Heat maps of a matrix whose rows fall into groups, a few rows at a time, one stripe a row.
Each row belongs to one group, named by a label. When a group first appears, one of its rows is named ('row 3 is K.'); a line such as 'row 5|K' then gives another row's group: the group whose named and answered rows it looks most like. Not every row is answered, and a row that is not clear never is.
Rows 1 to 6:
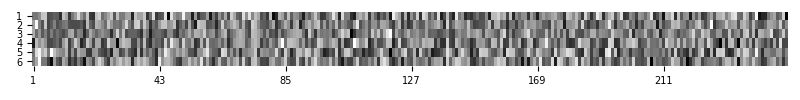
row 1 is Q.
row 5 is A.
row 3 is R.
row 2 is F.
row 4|Q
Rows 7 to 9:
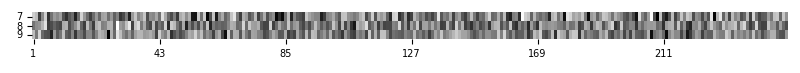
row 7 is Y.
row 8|Q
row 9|F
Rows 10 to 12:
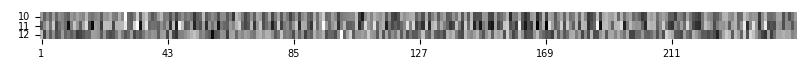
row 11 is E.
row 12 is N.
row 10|E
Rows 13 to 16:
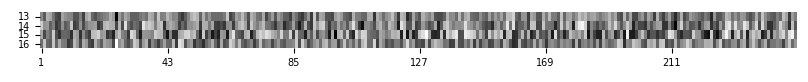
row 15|N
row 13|Y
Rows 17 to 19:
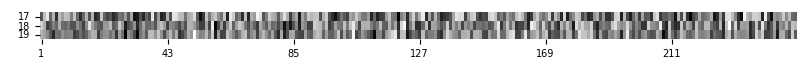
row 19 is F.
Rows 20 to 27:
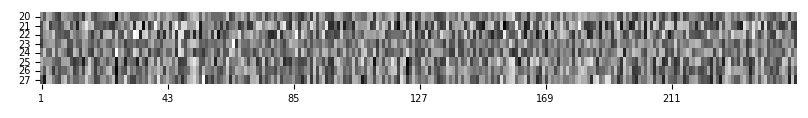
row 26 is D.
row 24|E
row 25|Y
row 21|A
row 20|Y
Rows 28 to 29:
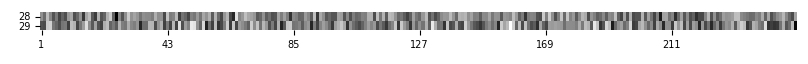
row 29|Q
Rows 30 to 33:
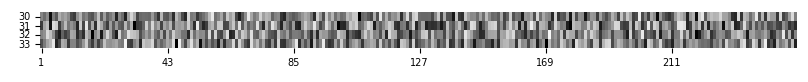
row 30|R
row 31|A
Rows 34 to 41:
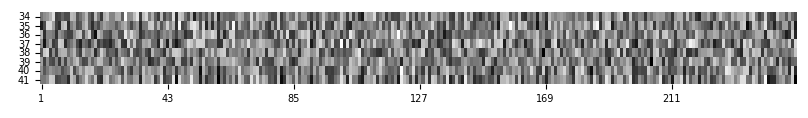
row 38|A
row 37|N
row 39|R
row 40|D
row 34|Q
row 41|Q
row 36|R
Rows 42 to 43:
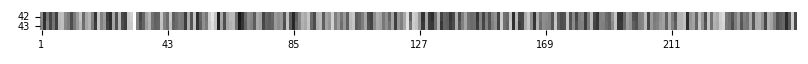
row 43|R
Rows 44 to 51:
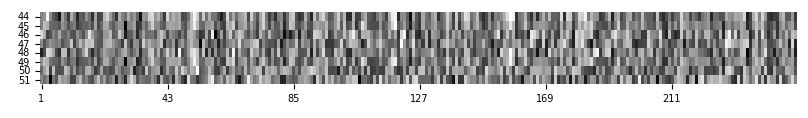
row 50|A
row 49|F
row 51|R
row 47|D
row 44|F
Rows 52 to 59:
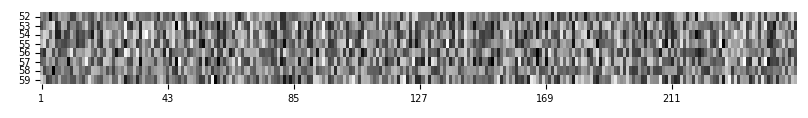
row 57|E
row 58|N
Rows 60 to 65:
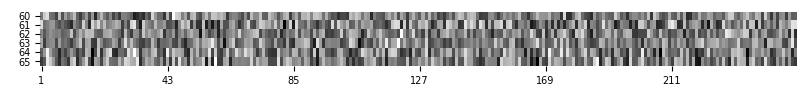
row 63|R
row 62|D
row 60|A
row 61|N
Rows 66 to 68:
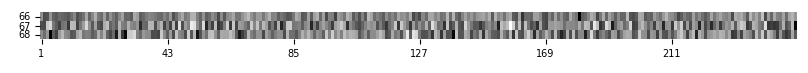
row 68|R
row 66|N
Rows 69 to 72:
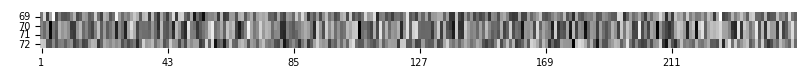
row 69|Q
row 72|F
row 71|R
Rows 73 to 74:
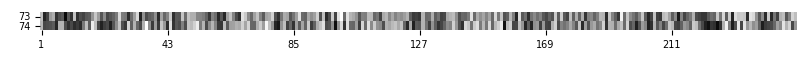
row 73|N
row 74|N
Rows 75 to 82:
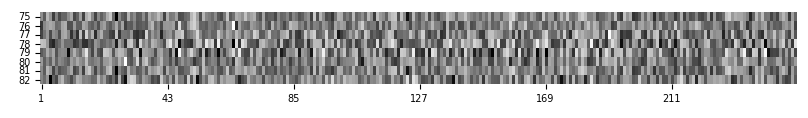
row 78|F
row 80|E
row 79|E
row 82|R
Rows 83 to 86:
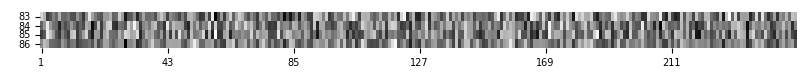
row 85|Q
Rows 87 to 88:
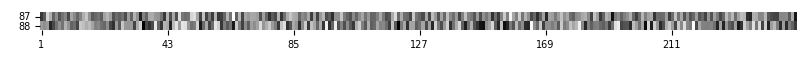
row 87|D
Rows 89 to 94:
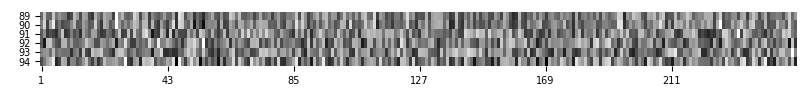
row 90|Q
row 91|N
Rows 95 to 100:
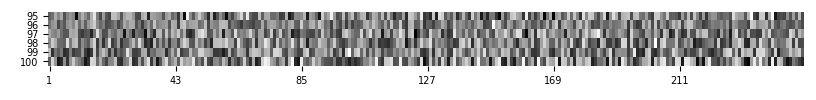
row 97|Y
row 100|A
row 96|A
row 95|E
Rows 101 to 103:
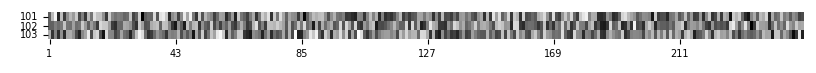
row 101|A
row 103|R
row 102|N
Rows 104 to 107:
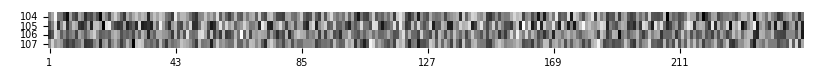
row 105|A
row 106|D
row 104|F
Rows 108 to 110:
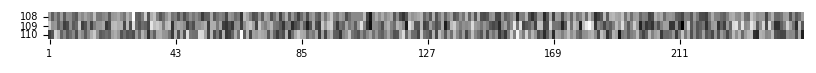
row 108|E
